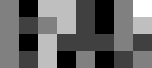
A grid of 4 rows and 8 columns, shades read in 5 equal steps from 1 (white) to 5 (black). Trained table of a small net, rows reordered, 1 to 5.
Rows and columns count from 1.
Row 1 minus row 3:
0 0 0 -2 0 1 0 -3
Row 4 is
3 4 2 5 3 5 4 3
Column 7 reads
3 3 3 4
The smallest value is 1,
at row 1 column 8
